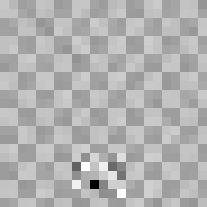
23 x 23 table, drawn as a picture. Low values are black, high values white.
On average the colour sits 70% of the way up the scale. An odd patch, rougher than its surroundings, sits in the bottom middle. Values change most from cell to cell in the bottom middle. No single row or column stands out from its neighbours.
